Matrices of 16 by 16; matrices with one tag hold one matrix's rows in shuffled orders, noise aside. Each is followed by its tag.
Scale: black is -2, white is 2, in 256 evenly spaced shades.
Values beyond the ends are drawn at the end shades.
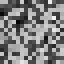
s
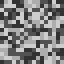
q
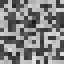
q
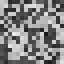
s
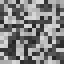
q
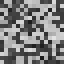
q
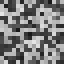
q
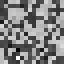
s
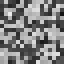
q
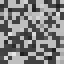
s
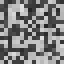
s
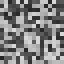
q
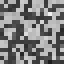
q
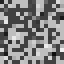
s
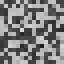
s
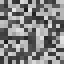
s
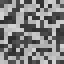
q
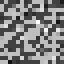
q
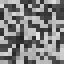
q
